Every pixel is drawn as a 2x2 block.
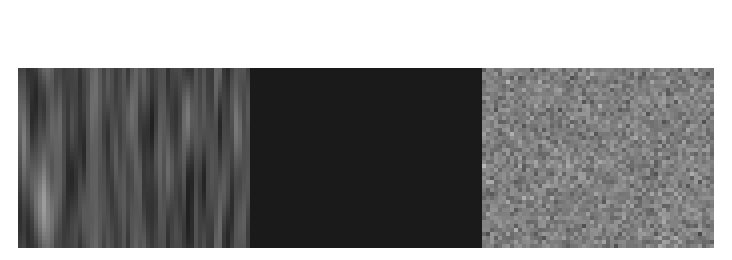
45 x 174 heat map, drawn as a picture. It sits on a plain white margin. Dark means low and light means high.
It is made of 1 by 3 panels. Panel 1,1: low, streaked downward. Panel 1,2: very low, flat. Panel 1,3: middling, fine-grained.
